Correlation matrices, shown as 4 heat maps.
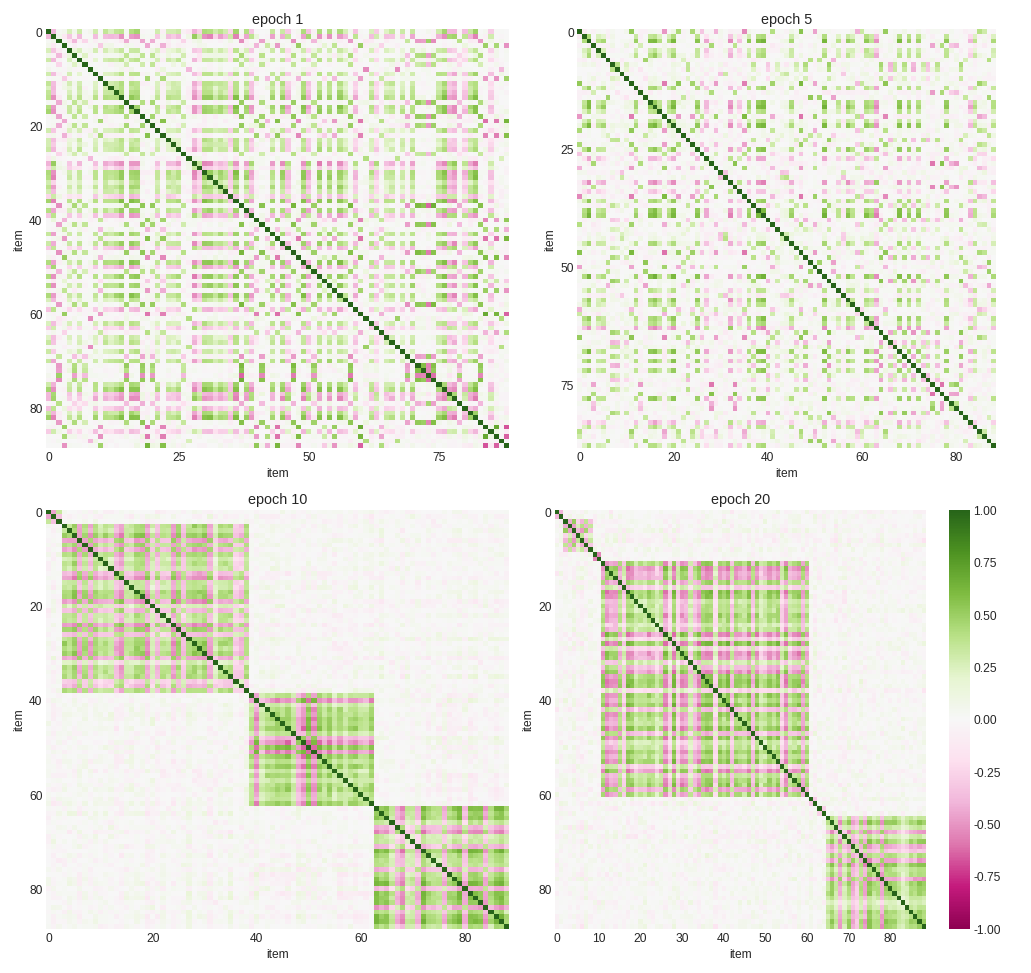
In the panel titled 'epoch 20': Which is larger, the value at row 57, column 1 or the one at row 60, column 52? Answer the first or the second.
the second
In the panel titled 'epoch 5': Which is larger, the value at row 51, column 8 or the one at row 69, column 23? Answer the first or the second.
the second
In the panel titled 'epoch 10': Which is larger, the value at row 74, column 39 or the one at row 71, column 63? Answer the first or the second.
the first
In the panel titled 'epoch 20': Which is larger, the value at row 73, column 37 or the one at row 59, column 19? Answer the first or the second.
the first
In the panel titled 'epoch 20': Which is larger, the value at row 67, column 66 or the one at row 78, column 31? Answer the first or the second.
the first
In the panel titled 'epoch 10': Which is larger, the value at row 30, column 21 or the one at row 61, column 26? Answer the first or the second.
the second
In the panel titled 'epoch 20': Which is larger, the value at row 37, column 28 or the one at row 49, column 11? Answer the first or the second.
the first
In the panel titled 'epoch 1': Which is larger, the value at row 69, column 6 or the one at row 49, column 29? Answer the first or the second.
the first
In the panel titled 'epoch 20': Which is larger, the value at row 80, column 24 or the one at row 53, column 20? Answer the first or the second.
the second
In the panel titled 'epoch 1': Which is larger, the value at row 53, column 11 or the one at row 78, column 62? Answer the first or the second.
the first
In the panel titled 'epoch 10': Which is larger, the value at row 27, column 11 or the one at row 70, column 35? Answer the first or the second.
the first
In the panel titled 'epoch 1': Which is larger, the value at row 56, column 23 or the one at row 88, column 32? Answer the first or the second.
the first
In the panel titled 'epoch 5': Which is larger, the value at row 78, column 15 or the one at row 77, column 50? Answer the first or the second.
the first
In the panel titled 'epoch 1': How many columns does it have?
89
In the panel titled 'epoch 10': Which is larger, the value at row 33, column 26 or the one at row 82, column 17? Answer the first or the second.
the second
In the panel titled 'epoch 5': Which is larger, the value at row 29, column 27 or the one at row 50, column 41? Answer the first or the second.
the first
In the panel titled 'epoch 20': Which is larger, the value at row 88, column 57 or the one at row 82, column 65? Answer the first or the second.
the second
